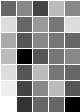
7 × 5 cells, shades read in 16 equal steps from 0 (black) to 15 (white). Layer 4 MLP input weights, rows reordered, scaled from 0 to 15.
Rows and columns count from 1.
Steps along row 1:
up down up down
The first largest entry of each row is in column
4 1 1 1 1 1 1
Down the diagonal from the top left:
6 6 8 7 6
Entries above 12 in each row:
0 2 0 0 1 1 1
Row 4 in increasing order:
0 5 7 8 11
